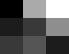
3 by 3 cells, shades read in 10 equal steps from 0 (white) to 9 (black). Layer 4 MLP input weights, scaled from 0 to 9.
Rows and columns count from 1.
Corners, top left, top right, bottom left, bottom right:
9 0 7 8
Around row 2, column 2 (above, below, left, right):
3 6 8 4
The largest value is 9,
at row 1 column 1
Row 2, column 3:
4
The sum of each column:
24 16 12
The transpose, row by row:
9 8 7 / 3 7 6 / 0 4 8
